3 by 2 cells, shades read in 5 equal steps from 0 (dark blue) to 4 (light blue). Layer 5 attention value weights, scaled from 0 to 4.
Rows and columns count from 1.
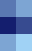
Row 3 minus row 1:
1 1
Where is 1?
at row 2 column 2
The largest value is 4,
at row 3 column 2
